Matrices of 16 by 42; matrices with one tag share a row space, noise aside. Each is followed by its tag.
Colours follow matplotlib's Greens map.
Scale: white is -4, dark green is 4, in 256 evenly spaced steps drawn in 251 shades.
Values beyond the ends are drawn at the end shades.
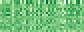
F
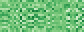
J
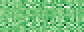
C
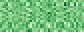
C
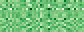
C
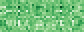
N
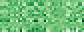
J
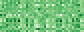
N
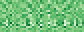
C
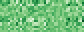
J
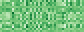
F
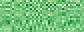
F
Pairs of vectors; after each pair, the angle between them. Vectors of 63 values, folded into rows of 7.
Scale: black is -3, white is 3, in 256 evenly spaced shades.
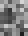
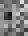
partly aligned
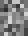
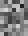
nearly opposite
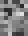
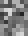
nearly opposite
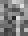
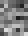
partly opposed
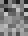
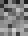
nearly parallel
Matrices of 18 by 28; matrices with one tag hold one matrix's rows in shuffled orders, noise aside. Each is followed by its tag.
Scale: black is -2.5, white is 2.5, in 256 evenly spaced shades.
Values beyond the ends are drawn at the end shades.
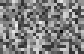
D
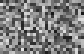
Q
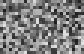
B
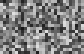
D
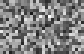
Q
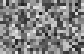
D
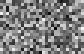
Q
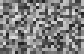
D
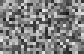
Q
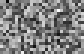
Q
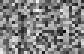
D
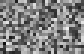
B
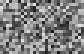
Q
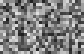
D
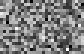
Q
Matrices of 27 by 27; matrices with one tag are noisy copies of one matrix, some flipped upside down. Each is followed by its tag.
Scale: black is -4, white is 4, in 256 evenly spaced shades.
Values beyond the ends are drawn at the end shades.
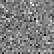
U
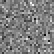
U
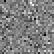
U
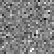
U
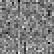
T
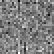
T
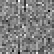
T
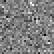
U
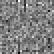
T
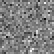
U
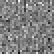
T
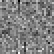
T
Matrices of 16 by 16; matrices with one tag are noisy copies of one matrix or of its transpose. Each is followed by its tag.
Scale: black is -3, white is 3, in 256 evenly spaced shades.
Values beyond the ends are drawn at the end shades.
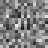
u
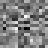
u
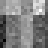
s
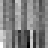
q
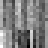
q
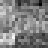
s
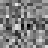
u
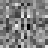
u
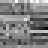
q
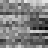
q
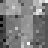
s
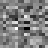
u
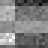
s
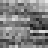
q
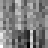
q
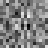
u
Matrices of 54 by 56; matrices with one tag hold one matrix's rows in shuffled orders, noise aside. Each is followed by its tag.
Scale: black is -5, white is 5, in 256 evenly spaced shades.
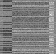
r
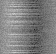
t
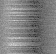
t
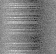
t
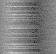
t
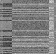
r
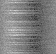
t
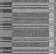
r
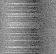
t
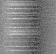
t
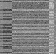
r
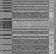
r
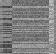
r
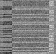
r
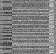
r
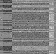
r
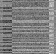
r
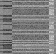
r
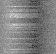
t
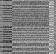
r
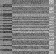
r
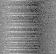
t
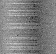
t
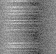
t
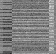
r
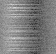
t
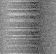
t
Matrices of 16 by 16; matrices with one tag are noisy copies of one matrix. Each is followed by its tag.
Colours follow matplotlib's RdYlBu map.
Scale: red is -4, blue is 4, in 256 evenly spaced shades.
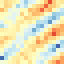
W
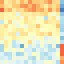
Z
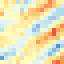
W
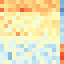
Z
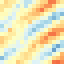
W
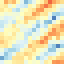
W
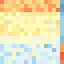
Z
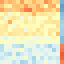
Z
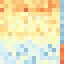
Z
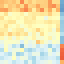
Z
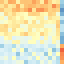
Z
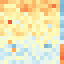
Z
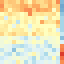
Z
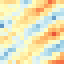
W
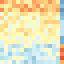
Z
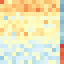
Z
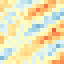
W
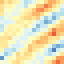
W
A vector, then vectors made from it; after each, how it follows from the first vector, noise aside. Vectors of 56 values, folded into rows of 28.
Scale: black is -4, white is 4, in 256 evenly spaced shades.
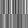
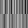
negated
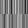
negated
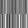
wrapped around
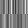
copied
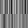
negated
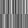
copied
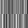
wrapped around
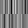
negated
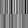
negated
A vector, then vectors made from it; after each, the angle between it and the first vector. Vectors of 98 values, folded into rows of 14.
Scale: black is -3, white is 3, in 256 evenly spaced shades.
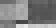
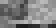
nearly opposite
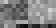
nearly opposite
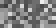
orthogonal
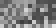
partly aligned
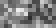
partly aligned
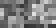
partly opposed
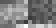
nearly parallel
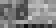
nearly opposite
